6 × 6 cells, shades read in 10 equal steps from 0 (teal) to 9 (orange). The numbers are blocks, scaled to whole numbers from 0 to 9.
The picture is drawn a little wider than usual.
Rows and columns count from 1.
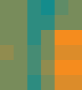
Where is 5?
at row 4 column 1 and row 5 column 4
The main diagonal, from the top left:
4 4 1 4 9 8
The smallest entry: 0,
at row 1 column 4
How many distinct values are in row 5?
4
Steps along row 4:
down down up up same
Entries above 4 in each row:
0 0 2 3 3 2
